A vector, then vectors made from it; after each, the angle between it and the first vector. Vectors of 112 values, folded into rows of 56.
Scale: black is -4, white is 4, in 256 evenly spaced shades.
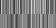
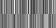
partly opposed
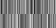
partly opposed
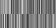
orthogonal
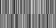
nearly parallel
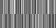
orthogonal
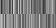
partly opposed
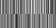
nearly parallel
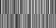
nearly parallel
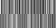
nearly opposite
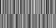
nearly parallel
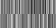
nearly opposite
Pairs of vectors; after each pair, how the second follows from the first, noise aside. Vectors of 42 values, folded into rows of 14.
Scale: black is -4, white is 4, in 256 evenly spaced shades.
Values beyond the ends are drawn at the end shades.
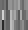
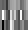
scaled up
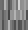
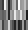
scaled up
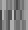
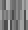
wrapped around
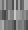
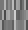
sign-scrambled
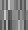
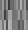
negated
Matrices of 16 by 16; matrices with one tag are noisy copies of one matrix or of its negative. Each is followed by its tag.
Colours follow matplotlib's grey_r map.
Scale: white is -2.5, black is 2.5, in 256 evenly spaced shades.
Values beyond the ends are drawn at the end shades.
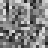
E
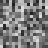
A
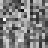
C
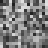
A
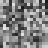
A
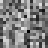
C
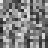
C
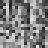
E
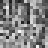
E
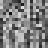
C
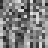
C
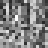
E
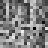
E
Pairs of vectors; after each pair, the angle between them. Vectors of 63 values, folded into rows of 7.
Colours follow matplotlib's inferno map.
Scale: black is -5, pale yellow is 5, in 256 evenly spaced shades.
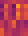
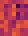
nearly opposite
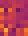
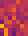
partly aligned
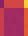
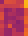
nearly parallel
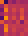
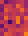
partly aligned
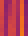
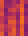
nearly parallel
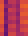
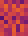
orthogonal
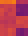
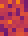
orthogonal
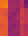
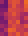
nearly opposite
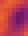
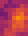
nearly opposite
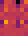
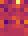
nearly opposite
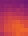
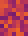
orthogonal
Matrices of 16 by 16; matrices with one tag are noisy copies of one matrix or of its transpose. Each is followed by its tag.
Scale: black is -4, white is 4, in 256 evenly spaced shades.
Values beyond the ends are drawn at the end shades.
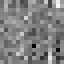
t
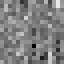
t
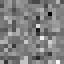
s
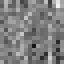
t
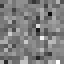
s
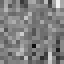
t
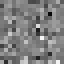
s
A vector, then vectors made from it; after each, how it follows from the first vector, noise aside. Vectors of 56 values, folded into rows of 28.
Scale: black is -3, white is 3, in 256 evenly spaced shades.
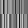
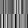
wrapped around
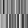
sign-scrambled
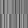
shrunk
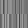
shrunk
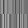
shrunk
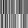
sign-scrambled
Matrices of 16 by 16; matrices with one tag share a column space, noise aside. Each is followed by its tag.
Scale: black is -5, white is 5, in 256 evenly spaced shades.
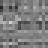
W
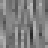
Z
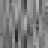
Z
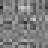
W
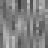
Z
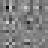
W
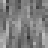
Z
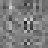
W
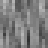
Z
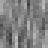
Z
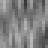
Z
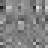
W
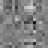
W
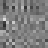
W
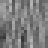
Z
